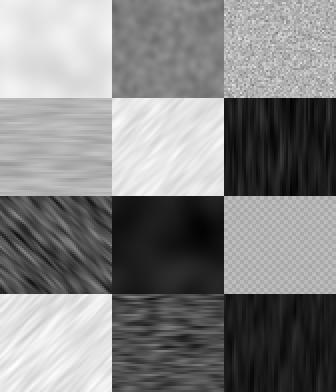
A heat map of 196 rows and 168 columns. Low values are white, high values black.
It is made of 4 by 3 panels. Panel 1,1: very low, smooth, faint in contrast. Panel 1,2: middling, blotchy, faint in contrast. Panel 1,3: low, fine-grained. Panel 2,1: low, streaked across, faint in contrast. Panel 2,2: very low, slanting up to the right, faint in contrast. Panel 2,3: very high, streaked downward, faint in contrast. Panel 3,1: high, slanting down to the right. Panel 3,2: very high, smooth, faint in contrast. Panel 3,3: low, checkered, faint in contrast. Panel 4,1: very low, slanting up to the right, faint in contrast. Panel 4,2: high, streaked across. Panel 4,3: very high, streaked downward, faint in contrast.
